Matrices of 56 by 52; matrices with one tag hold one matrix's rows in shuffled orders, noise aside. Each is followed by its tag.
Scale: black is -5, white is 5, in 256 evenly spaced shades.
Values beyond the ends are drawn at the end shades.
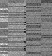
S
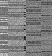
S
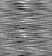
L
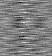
L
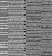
S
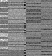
S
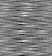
L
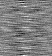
L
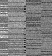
S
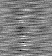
L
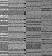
S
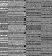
S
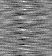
L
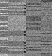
S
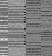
S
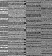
S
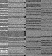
S
